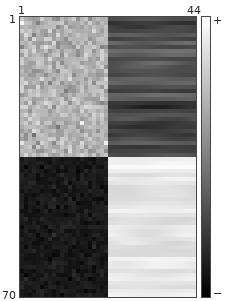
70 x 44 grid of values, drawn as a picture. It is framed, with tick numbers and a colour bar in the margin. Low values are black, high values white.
The table splits into 2 rows of 2 panels. Panel 1,1: high, fine-grained. Panel 1,2: low, streaked across. Panel 2,1: very low, fine-grained, faint in contrast. Panel 2,2: very high, streaked across, faint in contrast.
